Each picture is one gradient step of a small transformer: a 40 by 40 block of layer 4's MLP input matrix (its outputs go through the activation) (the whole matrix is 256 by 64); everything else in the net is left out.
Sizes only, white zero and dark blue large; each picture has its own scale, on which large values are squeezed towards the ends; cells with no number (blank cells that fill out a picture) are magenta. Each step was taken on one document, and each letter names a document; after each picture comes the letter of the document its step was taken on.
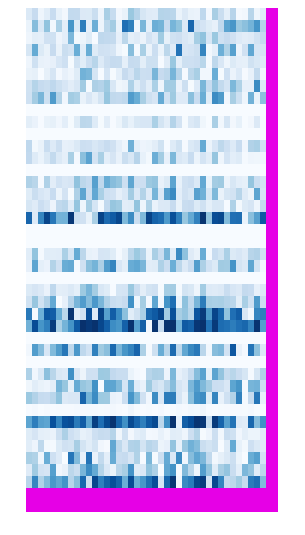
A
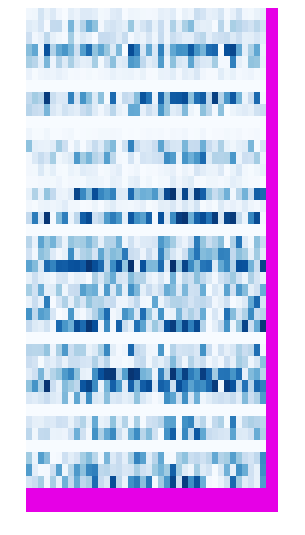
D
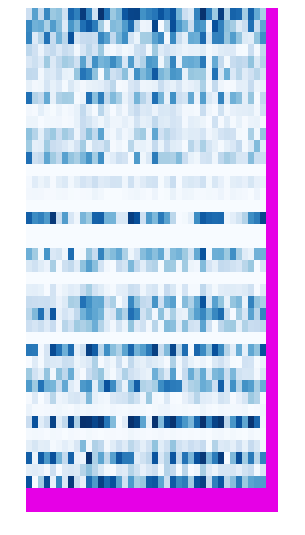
A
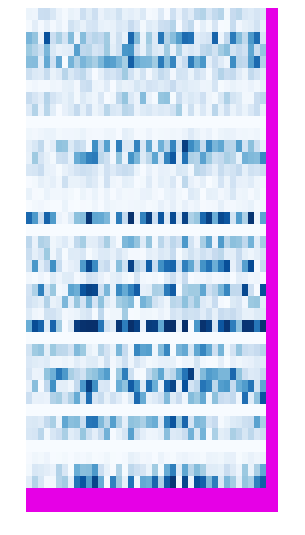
D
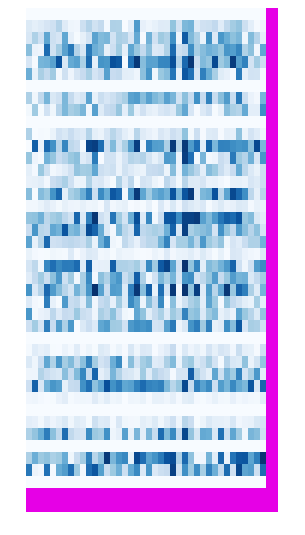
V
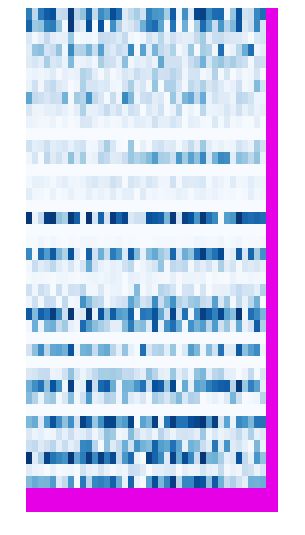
A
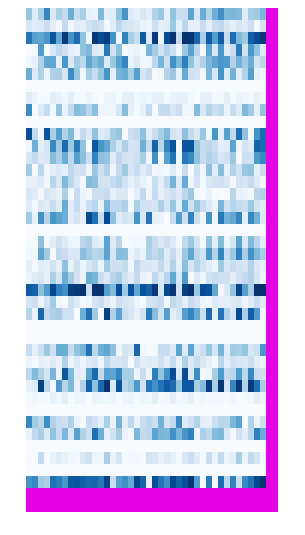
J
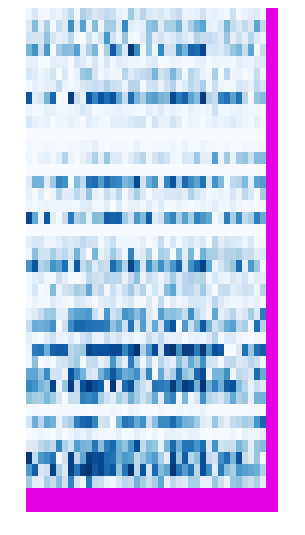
A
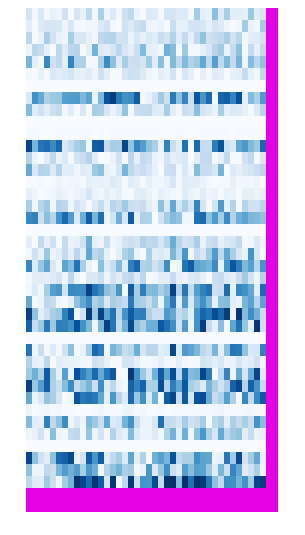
D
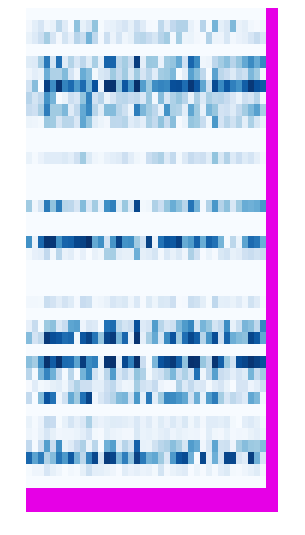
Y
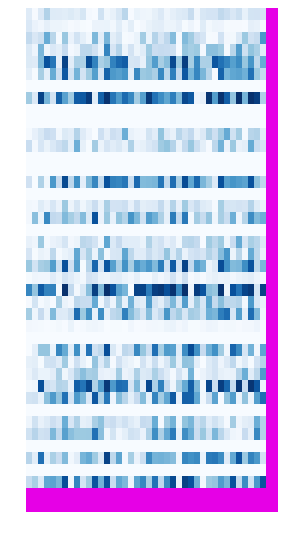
J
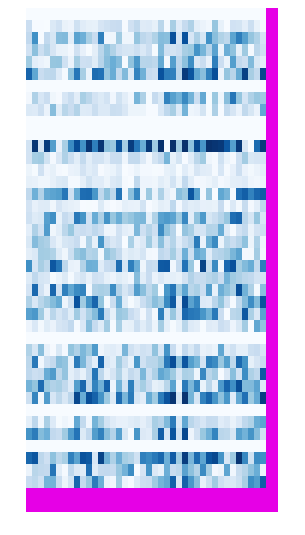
V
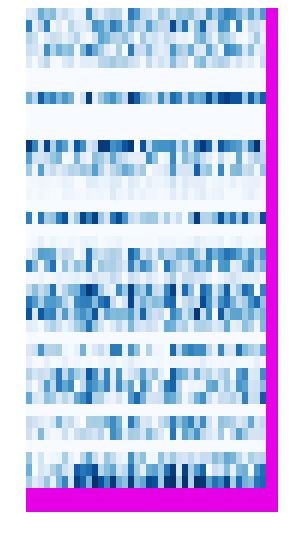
D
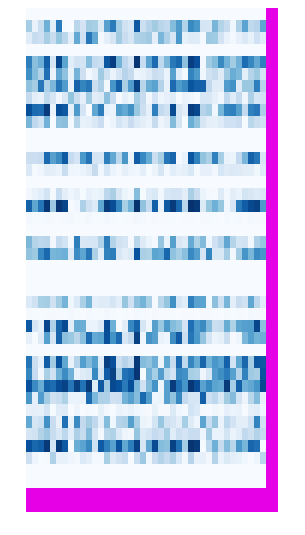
Y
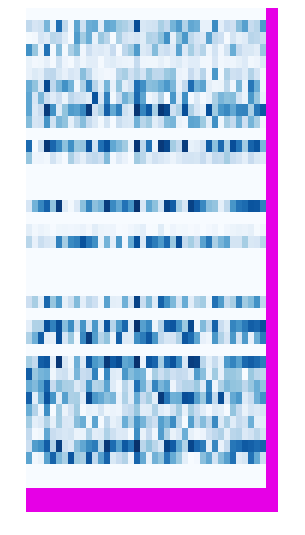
Y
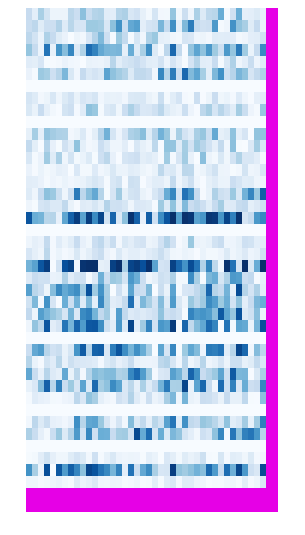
V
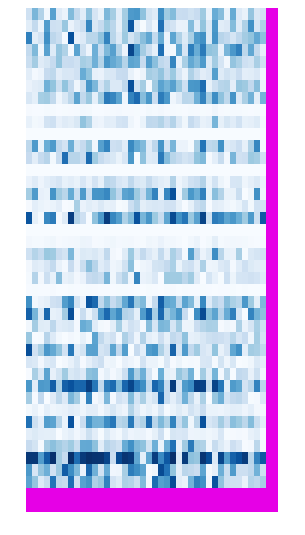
A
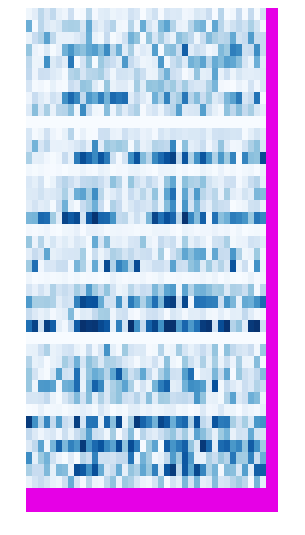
D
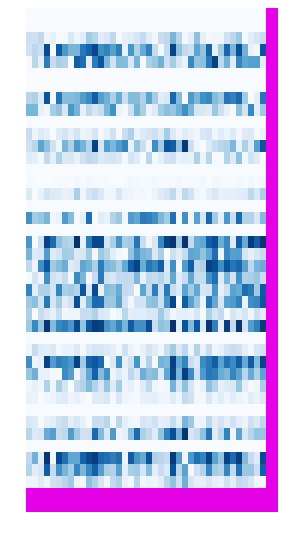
V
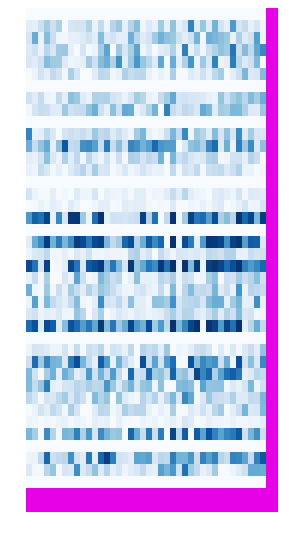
V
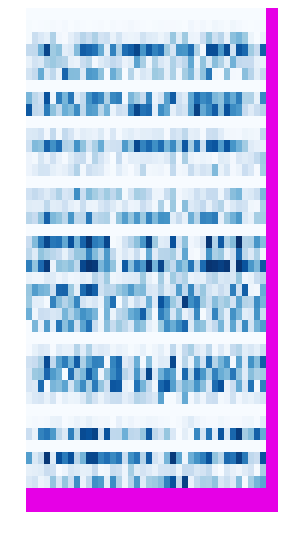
V
